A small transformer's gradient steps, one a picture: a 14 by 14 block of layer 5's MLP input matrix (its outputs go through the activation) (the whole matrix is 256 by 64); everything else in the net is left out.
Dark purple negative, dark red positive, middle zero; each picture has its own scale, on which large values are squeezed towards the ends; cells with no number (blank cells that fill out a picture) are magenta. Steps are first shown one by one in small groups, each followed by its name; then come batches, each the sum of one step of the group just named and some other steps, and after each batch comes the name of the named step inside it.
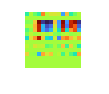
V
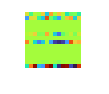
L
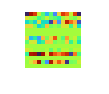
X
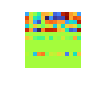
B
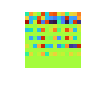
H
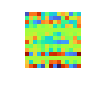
L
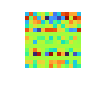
B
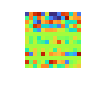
B
